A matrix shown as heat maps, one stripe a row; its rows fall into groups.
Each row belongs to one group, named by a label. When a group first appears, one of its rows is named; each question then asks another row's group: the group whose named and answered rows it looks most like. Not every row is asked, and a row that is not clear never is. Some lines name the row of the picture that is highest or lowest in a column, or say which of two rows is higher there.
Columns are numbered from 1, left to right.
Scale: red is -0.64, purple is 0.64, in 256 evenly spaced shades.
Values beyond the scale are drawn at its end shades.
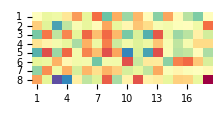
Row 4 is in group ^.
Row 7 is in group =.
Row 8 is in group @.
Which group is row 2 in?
@
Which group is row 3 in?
=
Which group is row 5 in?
=
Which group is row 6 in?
^
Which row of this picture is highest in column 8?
1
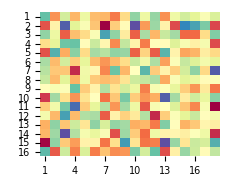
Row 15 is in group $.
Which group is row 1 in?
=
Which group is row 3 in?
^
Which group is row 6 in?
=
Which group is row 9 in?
@
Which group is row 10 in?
$
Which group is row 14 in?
@
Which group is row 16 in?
=
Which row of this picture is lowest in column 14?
2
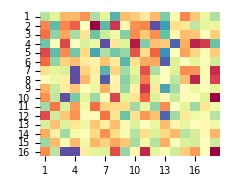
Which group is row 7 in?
@
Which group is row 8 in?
@
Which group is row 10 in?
@
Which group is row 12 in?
$
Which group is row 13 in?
=
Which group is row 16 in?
@
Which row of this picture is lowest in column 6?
2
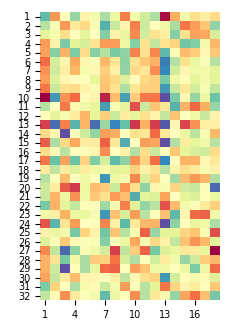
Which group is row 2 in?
^
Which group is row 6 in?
$
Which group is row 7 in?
$
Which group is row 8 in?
$
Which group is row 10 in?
$
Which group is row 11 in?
^
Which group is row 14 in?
@
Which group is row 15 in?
$
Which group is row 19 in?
^
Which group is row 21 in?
=
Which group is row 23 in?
^
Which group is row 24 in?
$
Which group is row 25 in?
@
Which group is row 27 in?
@
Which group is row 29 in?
@
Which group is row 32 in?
^
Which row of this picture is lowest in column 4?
20
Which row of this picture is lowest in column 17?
23
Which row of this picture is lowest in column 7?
10
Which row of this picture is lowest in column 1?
10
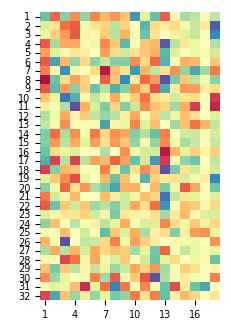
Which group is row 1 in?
=
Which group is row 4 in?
$
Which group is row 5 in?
$
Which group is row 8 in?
$
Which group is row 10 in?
@
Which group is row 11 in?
@
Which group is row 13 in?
^
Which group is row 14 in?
=
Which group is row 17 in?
=
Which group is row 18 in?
$
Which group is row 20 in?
^
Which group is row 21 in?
$
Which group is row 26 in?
@
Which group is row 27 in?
=
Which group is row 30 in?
@
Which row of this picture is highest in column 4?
11
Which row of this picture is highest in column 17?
31
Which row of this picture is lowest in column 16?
11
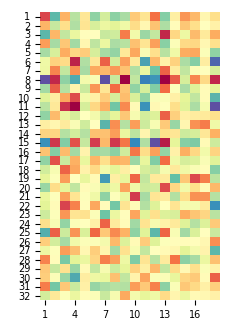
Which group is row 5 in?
^
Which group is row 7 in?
=
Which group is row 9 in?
=
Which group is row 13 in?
^
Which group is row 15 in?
=
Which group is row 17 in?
=
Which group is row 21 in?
^
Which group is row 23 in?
^
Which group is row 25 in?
=
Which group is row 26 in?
@
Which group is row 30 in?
@
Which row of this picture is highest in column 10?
15
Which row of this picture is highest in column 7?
8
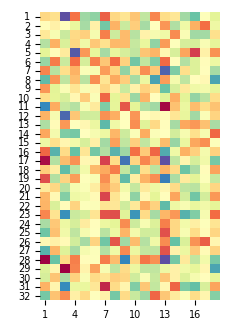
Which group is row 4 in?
=
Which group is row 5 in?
@
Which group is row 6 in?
=
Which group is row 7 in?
$
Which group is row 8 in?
=
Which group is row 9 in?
$
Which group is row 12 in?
@
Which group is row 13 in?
^
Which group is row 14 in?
@
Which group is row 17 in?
$
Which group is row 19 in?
$
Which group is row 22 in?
$
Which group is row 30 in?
=
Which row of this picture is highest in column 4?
5
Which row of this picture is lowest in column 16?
5
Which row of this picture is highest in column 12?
8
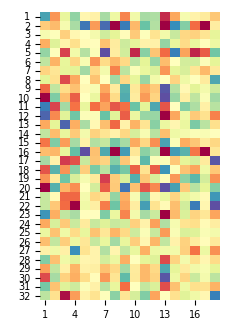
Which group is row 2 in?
^
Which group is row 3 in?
^
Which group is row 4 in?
$
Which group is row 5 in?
^
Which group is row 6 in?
=
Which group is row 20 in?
$
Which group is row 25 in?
=
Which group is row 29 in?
$
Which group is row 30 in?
$
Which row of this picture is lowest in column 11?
20
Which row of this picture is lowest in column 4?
22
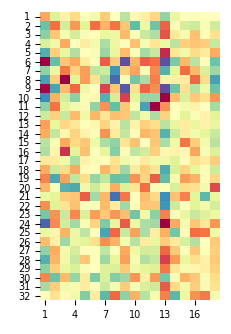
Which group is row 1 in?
$
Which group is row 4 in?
^
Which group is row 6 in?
$
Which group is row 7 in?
^
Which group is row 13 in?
$
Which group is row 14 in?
$
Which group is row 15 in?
^
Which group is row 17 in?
@
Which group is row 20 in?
@
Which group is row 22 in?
$
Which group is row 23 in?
=
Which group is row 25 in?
^
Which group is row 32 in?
^
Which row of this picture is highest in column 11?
11
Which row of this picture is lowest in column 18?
20
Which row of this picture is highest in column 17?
21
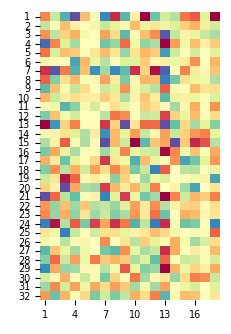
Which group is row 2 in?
^
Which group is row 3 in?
$
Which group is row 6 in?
@
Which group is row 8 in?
$
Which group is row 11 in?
@
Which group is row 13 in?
$
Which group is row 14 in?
^
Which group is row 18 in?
=
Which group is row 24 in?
=
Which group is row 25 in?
@
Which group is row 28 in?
=
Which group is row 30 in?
^
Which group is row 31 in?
=
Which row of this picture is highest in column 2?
7
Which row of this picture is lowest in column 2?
24
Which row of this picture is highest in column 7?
15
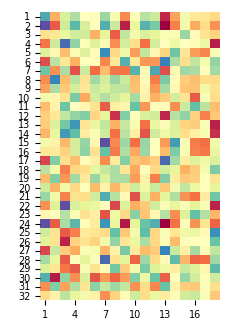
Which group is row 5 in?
^
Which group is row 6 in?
$
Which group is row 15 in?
^
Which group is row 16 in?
^
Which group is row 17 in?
$
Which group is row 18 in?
^
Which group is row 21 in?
^
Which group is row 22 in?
@
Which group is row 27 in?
$
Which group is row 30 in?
=
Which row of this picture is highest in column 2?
8
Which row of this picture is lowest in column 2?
30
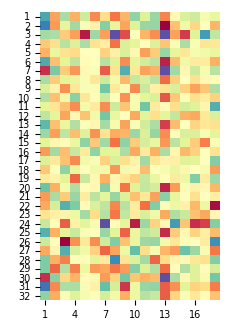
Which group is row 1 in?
=
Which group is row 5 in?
$
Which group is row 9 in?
^
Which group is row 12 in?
^
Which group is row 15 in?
^
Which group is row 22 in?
@
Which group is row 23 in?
^
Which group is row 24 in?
^
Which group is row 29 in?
=
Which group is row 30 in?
$
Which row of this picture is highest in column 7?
24
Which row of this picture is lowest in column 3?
26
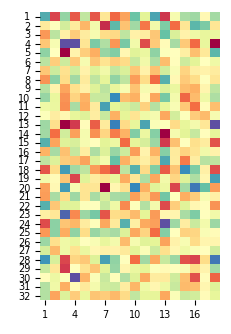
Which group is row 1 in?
=
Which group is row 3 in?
$
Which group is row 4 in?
@
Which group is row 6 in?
=
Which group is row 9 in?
^
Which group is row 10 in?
^
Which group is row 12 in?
^
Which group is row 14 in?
=
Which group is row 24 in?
$
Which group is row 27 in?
=
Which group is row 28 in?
^
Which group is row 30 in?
@
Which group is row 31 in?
^
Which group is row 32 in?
=
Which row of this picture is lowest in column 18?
4
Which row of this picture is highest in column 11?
13
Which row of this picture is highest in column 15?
18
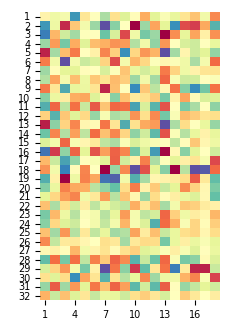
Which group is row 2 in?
^
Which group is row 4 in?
=
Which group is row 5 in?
$
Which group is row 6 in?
@
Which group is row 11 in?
=
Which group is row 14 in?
=
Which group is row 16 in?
=
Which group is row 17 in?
@
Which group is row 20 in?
^
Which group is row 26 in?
$
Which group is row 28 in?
=
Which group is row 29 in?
^
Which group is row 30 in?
@
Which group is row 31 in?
=
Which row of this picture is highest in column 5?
29
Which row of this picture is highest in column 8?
19
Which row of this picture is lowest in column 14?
18
